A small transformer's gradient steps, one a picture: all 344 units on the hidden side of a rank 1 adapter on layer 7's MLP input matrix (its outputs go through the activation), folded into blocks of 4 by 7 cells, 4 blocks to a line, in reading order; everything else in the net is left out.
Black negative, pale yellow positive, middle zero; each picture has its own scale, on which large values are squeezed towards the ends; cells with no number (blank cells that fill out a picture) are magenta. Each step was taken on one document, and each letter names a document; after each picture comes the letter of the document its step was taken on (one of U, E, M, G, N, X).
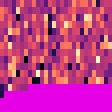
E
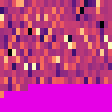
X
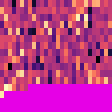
E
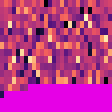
E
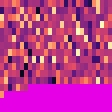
X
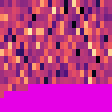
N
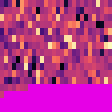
X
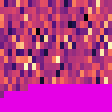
X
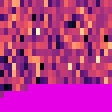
E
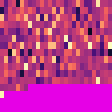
X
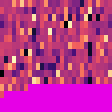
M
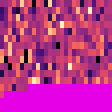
M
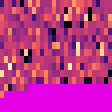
E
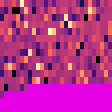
M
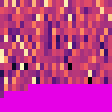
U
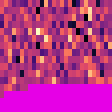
X
